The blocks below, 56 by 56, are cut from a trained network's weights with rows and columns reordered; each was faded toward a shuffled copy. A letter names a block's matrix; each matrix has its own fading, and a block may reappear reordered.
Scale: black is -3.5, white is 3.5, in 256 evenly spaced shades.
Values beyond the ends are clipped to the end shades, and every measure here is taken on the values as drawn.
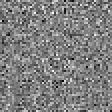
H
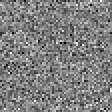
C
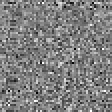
H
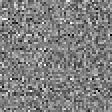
H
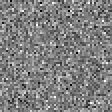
C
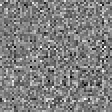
H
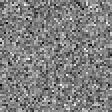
C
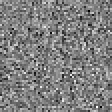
C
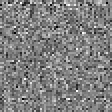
H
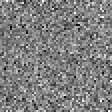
C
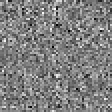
H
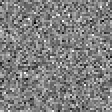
C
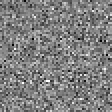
C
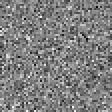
C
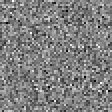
C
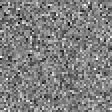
C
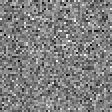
C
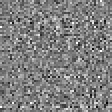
H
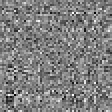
H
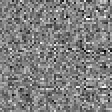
H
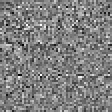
H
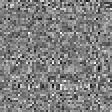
H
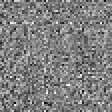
H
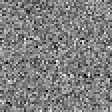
C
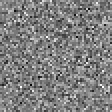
C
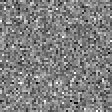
C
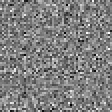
H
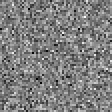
C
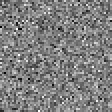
C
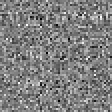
H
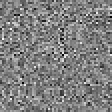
H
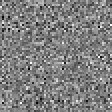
H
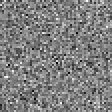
C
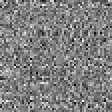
H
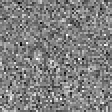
C
